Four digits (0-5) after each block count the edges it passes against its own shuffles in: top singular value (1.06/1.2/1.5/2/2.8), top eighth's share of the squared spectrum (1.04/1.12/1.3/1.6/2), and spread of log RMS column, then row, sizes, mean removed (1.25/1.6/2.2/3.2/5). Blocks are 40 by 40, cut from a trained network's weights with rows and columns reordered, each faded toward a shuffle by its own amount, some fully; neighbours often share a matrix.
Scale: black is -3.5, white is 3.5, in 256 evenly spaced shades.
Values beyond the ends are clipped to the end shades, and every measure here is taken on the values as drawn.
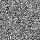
1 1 0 0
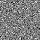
2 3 0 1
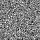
0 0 0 0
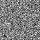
1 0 0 0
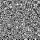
3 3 0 1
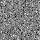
1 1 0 0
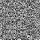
3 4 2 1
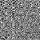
3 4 2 1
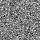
0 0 0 0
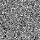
2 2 1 0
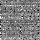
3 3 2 1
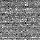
3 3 1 1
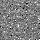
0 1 0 0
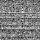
3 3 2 1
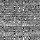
3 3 2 0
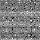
3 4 2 1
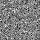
2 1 0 0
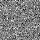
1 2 0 1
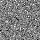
0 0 0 0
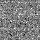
1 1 0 0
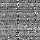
3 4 2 1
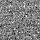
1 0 0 0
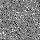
0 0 0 0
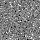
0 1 0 0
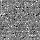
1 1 0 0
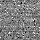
2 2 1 0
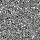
0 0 0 0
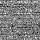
3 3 0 1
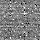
2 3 1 0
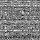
3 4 1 2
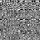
3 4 0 2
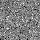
0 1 0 0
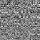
3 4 0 2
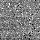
1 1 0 0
